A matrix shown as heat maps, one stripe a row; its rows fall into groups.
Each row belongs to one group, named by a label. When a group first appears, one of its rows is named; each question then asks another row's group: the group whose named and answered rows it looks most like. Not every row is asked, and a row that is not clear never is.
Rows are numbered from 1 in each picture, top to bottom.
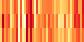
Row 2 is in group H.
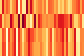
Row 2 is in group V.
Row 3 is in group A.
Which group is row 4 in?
A
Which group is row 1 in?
H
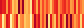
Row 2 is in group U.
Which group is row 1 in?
V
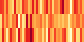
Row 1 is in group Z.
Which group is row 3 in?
A
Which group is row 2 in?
H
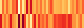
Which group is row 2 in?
V
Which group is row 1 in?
H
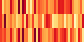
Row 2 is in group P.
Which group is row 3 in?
V
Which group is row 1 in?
V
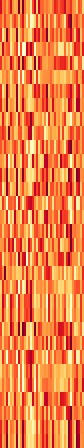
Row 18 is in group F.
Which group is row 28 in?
H
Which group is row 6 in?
H
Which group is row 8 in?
U
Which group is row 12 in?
Z
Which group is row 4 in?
H
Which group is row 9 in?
A
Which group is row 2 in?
U
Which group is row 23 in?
A
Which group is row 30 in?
U
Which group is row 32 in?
U
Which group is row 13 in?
U
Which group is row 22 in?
A
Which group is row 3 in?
U
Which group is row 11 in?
U
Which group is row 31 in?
U
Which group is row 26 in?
A
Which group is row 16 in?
Z
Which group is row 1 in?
V
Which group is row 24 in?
V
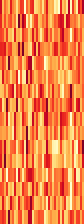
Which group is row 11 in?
P
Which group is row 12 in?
P
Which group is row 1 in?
P
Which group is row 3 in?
Z
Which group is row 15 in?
A
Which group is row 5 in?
F
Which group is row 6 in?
H
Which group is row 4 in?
V
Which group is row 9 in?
Z
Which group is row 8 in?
U
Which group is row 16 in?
F
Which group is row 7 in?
F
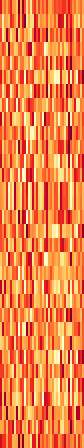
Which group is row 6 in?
P
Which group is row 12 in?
P
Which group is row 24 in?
H
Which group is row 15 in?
Z
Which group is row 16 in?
V
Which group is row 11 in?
V
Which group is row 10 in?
U
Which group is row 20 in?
H
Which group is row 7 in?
U
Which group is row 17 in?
P
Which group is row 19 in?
F
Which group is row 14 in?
Z
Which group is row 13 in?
H
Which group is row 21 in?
P
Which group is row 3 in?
U
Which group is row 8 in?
A
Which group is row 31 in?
F
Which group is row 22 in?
A
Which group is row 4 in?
F
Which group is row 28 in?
P
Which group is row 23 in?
U
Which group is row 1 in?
V
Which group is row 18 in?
Z
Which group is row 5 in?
U
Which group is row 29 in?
P
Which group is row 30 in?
U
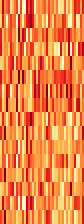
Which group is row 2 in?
A
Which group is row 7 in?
U
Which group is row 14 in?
F
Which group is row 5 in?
F
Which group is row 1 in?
H
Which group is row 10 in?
P
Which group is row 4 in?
P
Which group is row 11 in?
H
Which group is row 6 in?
V
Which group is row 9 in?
A
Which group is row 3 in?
V
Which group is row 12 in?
A
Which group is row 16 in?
P
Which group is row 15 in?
H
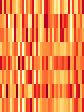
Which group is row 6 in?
H
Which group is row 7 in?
U
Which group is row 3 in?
Z
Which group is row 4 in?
H
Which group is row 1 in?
P
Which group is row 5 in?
V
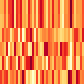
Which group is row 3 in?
H
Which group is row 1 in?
F
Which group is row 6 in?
U
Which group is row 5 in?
A
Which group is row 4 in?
Z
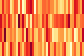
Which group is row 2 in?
V
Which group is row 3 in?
P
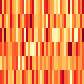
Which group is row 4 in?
U
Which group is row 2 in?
A
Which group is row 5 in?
H
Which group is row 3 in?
P
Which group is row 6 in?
Z
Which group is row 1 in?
P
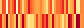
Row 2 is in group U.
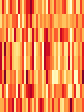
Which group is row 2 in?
H
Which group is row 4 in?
P
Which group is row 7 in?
A
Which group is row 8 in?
F
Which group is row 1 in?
A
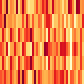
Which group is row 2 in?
P
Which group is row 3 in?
A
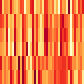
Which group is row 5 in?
V
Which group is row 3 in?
Z
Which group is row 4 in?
Z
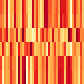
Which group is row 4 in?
A
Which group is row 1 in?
Z
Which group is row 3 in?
U
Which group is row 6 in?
V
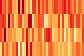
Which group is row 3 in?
P
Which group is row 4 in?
H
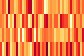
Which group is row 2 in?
Z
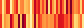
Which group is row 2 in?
V
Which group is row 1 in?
U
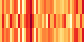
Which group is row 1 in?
H
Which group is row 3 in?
H
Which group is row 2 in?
A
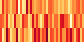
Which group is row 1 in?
H
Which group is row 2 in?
Z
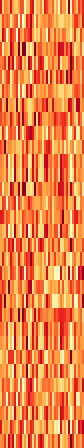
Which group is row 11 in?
P
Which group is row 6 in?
U
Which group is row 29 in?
A
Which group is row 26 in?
F
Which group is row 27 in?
Z
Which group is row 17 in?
Z
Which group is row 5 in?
F
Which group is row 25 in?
Z
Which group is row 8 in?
U
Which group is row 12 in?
Z
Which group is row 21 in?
F
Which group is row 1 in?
P
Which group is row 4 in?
V
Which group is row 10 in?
A
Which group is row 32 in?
F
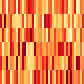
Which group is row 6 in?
U
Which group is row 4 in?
V
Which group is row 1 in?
A
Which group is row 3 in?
A
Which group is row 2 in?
P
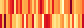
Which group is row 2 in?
P
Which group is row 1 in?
F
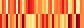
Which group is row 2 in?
U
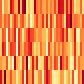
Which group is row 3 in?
A
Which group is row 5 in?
Z
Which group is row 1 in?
V
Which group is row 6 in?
P
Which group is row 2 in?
U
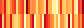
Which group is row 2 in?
P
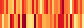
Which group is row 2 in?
V
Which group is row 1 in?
Z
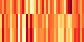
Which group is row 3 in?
H
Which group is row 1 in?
U
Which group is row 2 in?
H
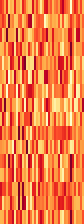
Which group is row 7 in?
A
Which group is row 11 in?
Z
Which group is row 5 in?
V
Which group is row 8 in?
P
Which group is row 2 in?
F
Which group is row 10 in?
V
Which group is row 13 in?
F
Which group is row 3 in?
U
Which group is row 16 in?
F
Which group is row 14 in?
V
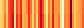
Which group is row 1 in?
F
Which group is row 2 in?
F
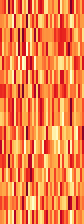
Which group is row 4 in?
V
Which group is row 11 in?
P
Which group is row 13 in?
A
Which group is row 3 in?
V
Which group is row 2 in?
Z
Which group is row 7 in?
V
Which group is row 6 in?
Z
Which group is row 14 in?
Z
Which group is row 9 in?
F
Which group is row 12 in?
F
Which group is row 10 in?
P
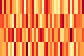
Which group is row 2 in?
Z
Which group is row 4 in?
Z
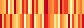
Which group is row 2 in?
P
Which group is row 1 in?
Z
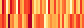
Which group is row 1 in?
A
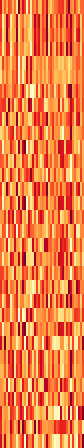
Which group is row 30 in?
P
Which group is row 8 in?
F
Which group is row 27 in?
F
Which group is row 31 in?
V
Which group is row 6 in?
H
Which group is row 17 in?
A
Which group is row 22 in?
U
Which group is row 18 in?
Z
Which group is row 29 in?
F
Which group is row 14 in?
U
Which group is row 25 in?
P
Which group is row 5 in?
H
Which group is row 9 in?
U
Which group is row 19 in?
V
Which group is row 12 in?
Z
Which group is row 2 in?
U
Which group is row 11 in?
V
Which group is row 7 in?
U
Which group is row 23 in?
H
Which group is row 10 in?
F
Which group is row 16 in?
F
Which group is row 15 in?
V
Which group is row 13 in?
A
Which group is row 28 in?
Z
